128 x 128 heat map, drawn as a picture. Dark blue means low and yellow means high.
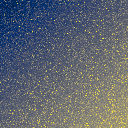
No single row or column stands out from its neighbours. There are no regular stripes. On average the colour sits 40% of the way up the scale. Neither half mirrors the other. Values rise toward the bottom right. The top left is the ninth with the lowest average. The texture is fine-grained noise. The bottom right is the ninth with the highest average.
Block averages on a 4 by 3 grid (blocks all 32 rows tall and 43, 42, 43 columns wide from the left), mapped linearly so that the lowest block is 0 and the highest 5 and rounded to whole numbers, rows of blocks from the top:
012
123
234
345
